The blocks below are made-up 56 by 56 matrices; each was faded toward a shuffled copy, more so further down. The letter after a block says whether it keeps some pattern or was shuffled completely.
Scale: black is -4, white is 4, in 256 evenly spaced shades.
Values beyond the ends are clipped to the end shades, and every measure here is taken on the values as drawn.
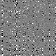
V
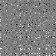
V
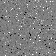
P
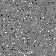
P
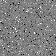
P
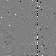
V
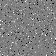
P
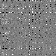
V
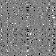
V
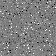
P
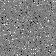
P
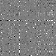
V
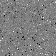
P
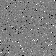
P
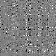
V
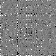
V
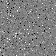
P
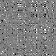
V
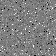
P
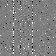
V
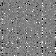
V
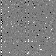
V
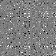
V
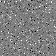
P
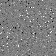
P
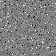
P
